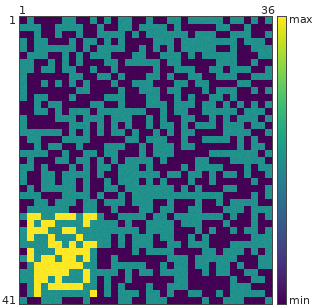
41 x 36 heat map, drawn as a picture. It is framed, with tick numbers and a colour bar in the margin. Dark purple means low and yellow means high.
Ninth with the highest average: bottom left. Mirror symmetry: none. Stripes: none. Average level on the scale: 30%. Odd patch: higher, in the bottom left.
